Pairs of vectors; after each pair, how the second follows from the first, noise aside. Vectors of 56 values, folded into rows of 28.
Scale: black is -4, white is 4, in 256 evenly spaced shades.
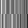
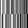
scaled up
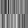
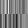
negated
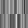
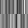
negated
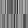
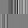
partly zeroed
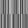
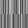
copied
